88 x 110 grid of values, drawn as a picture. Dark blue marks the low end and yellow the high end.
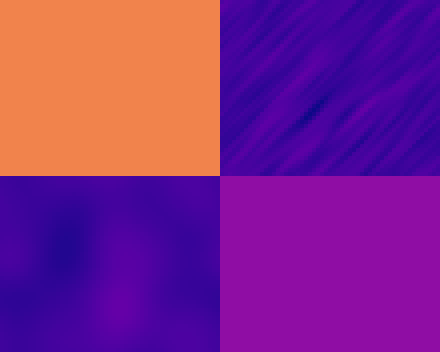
It is made of 2 by 2 panels. Panel 1,1: high, flat. Panel 1,2: very low, slanting up to the right, faint in contrast. Panel 2,1: very low, smooth, faint in contrast. Panel 2,2: low, flat.
